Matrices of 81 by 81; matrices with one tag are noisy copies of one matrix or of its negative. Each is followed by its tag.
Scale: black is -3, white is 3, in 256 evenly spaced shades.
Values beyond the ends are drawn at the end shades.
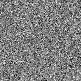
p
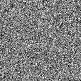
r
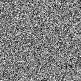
p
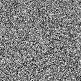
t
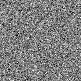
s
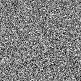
t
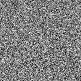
t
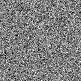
s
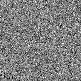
r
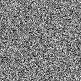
t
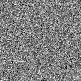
p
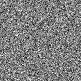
s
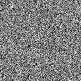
r
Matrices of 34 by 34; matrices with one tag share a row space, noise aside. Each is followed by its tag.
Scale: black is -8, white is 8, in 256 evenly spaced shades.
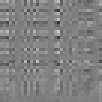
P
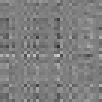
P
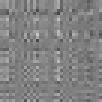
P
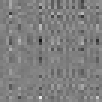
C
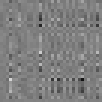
C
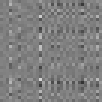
C
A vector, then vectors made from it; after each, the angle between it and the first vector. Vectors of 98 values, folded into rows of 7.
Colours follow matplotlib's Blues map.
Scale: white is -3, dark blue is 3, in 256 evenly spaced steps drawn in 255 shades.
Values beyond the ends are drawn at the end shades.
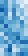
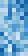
nearly opposite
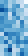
nearly parallel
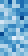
partly opposed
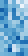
nearly parallel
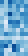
partly opposed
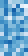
partly aligned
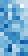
nearly parallel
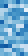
orthogonal
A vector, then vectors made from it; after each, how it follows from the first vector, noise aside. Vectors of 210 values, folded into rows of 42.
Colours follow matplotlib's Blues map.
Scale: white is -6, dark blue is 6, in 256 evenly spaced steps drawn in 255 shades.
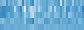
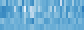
copied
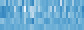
copied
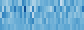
sign-scrambled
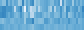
copied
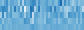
sign-scrambled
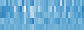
copied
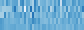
sign-scrambled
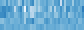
copied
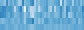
copied
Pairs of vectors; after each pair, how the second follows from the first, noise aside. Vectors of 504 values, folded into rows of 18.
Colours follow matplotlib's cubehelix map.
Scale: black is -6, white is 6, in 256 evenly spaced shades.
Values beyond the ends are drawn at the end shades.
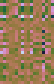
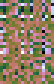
scaled up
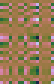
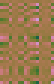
shrunk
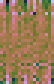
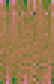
shrunk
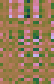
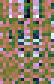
scaled up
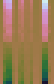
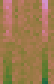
shrunk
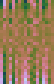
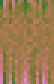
shrunk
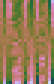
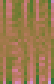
shrunk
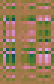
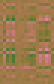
shrunk
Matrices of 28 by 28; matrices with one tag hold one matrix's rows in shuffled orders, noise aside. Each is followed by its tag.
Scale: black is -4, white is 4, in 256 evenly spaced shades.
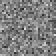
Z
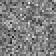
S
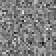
Z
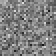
Z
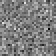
Z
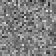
Z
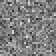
S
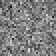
S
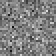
S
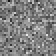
S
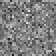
S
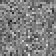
S
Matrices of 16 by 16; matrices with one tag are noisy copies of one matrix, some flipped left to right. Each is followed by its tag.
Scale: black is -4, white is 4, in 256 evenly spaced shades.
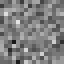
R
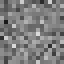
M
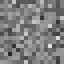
M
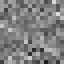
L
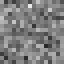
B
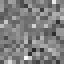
L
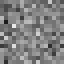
M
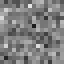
B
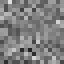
L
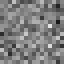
M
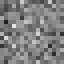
M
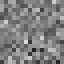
L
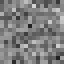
B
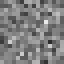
R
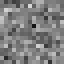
B
